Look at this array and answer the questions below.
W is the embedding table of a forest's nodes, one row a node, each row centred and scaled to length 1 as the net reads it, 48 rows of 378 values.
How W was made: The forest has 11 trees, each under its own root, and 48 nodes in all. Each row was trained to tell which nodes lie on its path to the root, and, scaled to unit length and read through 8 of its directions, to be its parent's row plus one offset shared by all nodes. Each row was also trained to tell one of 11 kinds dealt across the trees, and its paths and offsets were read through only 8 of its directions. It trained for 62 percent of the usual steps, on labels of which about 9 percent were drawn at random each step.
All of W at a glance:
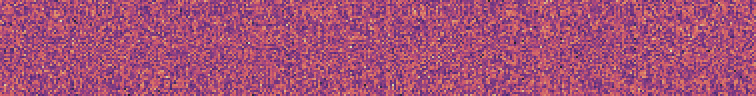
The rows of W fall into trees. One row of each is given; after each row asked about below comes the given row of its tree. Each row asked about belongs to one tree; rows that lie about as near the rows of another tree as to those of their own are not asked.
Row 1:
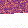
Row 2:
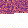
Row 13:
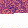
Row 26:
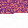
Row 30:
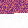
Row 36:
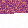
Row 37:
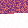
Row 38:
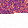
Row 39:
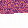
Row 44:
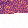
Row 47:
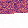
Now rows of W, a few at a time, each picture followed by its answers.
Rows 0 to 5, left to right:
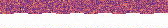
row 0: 37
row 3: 36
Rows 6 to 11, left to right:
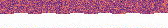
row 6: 36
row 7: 26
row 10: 37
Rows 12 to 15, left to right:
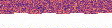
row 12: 26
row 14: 37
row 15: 47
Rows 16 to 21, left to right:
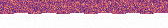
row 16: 13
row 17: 13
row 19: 38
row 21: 38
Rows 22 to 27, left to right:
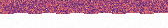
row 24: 26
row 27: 37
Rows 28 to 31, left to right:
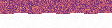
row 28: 26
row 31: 36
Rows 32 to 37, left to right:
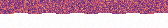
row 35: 2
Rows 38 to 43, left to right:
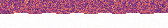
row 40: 47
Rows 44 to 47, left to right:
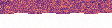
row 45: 38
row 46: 1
